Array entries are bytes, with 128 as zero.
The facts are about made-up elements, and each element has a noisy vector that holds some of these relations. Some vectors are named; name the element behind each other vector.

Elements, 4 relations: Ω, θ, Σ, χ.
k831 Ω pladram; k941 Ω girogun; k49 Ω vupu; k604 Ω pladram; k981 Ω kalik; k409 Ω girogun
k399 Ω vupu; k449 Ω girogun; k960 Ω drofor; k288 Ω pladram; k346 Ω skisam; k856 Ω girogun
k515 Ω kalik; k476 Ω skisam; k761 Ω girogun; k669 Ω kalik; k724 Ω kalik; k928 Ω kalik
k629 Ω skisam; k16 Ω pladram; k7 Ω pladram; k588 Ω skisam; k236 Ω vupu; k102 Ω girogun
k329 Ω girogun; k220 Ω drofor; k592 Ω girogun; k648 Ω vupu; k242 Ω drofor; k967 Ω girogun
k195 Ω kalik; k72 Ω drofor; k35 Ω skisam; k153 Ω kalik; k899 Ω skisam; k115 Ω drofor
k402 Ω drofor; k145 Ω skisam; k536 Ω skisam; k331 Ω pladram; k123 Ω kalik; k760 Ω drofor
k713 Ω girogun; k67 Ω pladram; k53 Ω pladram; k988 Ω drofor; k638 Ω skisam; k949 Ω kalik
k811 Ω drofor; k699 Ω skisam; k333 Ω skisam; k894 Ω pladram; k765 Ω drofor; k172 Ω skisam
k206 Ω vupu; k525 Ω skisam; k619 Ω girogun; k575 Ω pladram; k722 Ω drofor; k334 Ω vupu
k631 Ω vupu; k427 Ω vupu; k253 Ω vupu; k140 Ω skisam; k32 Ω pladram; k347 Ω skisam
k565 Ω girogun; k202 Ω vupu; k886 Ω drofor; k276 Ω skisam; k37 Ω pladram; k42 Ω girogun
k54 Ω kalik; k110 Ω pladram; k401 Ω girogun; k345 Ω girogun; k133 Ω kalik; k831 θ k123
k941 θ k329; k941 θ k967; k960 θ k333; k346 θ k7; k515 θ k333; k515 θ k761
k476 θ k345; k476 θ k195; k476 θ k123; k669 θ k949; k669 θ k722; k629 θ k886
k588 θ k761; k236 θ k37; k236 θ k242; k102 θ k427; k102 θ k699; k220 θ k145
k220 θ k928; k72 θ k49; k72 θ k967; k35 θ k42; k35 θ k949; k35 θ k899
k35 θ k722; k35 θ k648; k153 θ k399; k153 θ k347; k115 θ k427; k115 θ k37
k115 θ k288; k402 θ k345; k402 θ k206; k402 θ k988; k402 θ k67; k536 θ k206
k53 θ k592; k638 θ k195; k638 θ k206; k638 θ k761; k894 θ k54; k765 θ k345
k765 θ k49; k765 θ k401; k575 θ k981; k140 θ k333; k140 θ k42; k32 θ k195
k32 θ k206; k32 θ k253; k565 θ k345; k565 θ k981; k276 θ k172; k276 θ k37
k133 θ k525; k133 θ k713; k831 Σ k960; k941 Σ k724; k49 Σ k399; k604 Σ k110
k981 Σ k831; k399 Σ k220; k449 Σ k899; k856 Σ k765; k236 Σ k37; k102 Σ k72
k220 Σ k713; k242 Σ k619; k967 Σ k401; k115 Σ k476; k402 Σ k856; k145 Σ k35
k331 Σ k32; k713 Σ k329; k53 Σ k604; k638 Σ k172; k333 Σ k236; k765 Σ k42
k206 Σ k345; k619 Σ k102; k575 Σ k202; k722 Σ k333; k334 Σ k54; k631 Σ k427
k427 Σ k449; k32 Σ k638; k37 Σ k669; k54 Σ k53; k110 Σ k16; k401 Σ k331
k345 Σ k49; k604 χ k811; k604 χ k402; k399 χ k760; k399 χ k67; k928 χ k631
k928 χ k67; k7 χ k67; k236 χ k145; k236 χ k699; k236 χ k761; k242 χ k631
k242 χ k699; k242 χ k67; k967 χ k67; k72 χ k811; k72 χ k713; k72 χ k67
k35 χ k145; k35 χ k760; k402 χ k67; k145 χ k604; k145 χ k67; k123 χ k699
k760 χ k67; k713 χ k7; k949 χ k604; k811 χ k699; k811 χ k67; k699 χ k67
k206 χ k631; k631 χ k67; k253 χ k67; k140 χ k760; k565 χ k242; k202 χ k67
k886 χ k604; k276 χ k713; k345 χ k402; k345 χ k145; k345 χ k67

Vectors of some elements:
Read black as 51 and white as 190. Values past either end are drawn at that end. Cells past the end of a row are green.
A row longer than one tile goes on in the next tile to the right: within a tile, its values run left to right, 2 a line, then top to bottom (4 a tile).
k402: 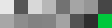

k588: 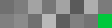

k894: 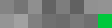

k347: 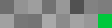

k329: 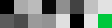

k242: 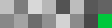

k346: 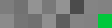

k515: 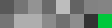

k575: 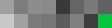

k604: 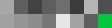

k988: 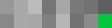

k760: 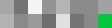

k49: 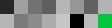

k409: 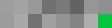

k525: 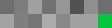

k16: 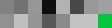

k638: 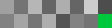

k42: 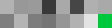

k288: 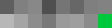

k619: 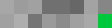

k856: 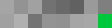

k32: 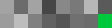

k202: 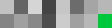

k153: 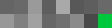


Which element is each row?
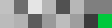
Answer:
k631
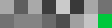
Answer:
k476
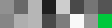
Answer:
k724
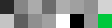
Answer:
k399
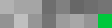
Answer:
k427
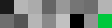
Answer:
k220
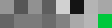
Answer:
k35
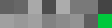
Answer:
k195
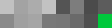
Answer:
k115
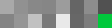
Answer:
k886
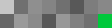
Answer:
k236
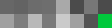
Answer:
k949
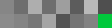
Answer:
k536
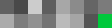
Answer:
k928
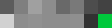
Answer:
k981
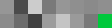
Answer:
k699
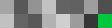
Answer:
k145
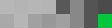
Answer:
k722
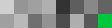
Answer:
k941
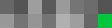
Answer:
k123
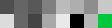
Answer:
k345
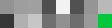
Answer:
k960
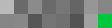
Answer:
k565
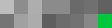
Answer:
k765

